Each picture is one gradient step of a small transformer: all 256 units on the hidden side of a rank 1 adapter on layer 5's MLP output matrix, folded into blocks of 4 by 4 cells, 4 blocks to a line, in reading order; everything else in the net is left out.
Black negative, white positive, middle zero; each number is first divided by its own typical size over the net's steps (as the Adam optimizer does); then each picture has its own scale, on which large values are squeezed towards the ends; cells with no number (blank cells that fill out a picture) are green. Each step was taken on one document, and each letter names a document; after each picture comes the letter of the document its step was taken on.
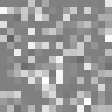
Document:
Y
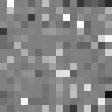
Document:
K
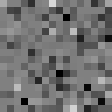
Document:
K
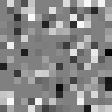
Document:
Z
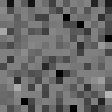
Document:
K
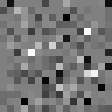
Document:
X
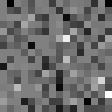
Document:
K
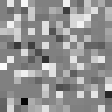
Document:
Z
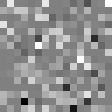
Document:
X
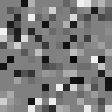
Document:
Z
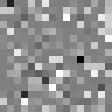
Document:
X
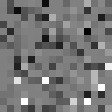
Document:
X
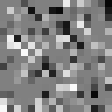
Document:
Z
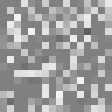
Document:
Z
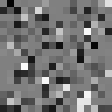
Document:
Y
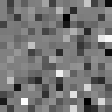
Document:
K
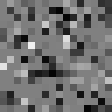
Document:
Z
